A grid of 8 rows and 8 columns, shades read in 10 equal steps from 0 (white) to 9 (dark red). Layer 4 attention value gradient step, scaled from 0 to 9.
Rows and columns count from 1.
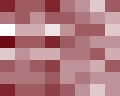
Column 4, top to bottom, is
8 6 1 8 3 7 6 7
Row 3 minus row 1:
-8 -3 -3 -7 -1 2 4 -4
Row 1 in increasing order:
2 4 5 6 6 6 8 8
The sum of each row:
45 39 25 48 31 41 38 43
